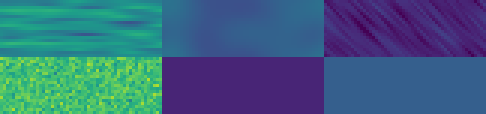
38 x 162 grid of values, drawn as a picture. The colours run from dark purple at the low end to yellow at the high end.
The table splits into 2 rows of 3 panels. Panel 1,1: middling, streaked across. Panel 1,2: low, smooth, faint in contrast. Panel 1,3: very low, slanting down to the right, faint in contrast. Panel 2,1: high, fine-grained. Panel 2,2: very low, flat. Panel 2,3: low, flat.
